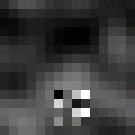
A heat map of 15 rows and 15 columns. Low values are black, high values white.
The values are skewed, with a long tail toward high values. In the bottom middle lies a patch that is rougher than the rest. The bottom middle is the ninth with the highest average. The top middle is the ninth with the lowest average. Values change most from cell to cell in the bottom middle.
